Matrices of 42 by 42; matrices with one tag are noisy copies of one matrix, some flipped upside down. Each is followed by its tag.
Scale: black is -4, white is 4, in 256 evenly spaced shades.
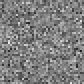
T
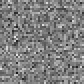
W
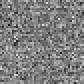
W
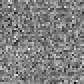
W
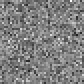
T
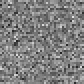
W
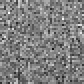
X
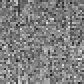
X
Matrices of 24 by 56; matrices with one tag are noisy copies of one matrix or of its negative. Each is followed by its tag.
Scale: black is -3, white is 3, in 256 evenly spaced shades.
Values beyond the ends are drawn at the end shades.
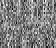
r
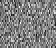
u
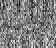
r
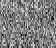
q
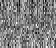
r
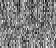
r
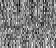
r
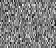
u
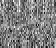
r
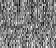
r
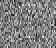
u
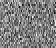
u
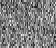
q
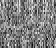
r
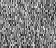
q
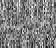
r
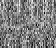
r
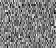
u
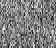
q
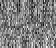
r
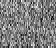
q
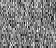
q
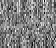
r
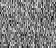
q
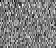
u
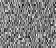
u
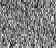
q
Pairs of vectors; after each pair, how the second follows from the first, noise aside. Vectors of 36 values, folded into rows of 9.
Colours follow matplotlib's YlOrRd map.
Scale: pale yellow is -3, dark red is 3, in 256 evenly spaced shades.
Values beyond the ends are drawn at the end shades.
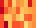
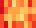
copied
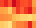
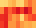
wrapped around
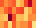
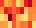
copied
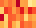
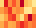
shuffled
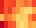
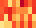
shuffled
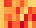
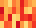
shuffled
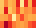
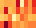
copied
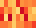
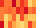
shuffled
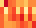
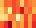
shuffled
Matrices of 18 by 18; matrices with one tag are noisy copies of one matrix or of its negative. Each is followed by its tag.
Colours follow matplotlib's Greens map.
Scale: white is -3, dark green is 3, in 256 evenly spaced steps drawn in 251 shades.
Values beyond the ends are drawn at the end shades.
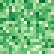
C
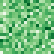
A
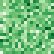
A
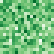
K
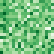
A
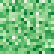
C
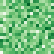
A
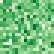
K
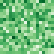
C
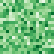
C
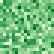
K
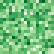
C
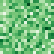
A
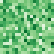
K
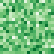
C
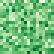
C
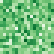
K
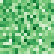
K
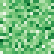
A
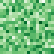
C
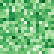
C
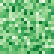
C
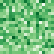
C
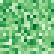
K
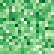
C
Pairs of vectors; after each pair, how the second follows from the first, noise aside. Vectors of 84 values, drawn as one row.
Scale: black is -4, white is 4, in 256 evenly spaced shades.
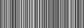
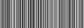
negated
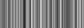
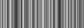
reversed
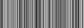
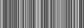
negated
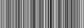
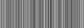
shrunk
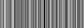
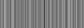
shrunk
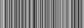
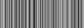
copied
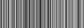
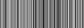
reversed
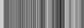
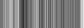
reversed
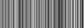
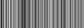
reversed
